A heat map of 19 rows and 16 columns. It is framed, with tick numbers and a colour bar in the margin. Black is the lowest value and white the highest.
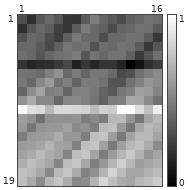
Values rise toward the bottom. Rows 6 and 11 stand out from the rest. Overall the values sit about 50% of the way up the scale.
